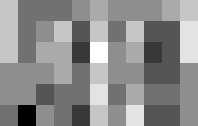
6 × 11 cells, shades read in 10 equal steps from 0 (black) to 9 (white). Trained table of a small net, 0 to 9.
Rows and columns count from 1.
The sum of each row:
58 58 58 53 52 46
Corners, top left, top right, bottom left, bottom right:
7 7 4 5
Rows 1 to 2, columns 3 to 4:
4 4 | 5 7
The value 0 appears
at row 6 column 2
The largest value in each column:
7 5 6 7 5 9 5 8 5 6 8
